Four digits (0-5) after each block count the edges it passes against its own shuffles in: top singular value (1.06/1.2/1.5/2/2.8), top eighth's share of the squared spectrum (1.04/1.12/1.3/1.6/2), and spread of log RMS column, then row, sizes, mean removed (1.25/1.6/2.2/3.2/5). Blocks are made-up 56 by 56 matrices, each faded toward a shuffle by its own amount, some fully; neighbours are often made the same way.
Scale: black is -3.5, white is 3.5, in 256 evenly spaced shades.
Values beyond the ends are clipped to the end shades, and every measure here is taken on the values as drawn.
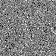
0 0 0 0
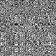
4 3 2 2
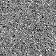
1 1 0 0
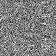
3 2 0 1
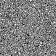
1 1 0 0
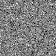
2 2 0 0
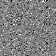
3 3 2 1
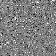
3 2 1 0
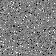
0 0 0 0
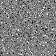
1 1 0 0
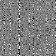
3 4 3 2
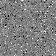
0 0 1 0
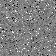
0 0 0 0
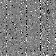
2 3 2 0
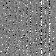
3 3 3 0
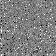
1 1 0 0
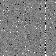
3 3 1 0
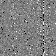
3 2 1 0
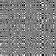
5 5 3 3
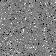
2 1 0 0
